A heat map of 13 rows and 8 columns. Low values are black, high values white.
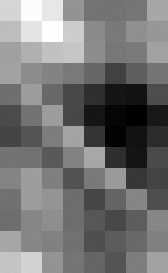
No row or column stands out. The ninth with the lowest average is the middle right. The top left is the ninth with the highest average. Values change most from cell to cell in the centre. The bottom middle is the smoothest part.
